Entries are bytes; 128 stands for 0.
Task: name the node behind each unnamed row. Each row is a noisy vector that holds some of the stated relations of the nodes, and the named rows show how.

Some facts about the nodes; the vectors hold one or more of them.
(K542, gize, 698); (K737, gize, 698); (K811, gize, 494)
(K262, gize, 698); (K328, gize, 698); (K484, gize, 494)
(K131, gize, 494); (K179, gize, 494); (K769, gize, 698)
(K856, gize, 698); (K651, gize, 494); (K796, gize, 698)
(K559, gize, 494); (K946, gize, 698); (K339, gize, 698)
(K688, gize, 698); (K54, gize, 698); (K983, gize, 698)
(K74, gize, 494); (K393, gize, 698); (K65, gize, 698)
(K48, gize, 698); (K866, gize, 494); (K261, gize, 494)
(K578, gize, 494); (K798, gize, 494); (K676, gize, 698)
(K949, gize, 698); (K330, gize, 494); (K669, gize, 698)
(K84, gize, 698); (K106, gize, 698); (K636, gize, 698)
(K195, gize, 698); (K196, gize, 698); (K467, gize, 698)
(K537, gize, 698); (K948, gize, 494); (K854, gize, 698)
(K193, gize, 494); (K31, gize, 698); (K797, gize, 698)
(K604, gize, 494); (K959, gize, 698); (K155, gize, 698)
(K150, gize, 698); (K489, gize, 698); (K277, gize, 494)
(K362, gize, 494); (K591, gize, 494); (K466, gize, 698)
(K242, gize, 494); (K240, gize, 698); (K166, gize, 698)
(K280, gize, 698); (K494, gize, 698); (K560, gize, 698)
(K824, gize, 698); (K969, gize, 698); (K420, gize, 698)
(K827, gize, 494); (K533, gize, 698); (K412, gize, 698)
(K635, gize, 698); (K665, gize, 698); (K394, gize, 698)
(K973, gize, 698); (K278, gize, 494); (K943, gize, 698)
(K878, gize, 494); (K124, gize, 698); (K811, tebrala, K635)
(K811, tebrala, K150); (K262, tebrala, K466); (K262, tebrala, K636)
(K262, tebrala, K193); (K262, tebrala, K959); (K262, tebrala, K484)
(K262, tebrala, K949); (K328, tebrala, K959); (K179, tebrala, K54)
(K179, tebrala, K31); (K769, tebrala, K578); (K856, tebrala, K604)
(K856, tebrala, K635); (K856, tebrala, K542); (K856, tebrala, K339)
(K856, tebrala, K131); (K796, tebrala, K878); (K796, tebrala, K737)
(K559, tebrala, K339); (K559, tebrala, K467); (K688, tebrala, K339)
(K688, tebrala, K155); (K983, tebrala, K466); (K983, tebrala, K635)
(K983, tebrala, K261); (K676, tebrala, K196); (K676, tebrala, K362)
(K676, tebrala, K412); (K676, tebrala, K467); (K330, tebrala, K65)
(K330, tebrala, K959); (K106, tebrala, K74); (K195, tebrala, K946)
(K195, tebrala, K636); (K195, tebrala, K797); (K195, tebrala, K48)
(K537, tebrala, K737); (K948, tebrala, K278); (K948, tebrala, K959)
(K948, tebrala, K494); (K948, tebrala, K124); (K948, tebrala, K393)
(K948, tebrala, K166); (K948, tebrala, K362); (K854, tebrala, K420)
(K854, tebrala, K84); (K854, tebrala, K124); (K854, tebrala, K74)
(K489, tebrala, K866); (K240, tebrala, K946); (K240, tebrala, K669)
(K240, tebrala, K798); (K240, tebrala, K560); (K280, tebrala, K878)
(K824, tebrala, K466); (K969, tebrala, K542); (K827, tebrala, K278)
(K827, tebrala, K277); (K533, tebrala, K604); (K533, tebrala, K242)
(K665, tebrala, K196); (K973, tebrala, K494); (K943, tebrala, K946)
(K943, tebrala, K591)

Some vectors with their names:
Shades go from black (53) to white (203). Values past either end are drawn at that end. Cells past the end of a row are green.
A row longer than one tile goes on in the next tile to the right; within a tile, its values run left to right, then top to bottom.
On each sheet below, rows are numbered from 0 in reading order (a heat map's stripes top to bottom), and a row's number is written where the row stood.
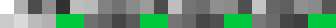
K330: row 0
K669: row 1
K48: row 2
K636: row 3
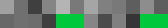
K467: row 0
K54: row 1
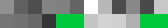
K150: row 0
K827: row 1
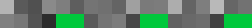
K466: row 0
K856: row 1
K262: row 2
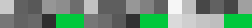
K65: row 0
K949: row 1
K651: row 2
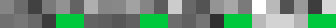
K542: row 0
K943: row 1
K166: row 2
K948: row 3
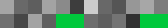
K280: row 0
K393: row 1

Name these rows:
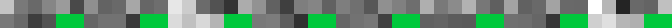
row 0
K946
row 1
K983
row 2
K179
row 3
K635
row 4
K969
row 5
K195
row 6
K824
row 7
K362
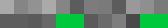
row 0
K240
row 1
K688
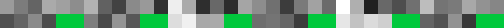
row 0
K676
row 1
K737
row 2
K261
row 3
K339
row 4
K878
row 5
K854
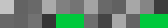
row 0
K328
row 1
K796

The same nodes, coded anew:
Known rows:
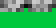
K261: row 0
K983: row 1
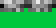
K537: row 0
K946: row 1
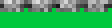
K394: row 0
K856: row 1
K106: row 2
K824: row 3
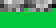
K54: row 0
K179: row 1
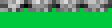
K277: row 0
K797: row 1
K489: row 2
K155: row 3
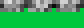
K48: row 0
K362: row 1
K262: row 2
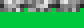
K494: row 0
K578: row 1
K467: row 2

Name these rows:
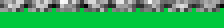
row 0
K811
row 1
K948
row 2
K959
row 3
K737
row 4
K65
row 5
K542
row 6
K74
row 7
K559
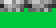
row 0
K150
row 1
K688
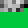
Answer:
K330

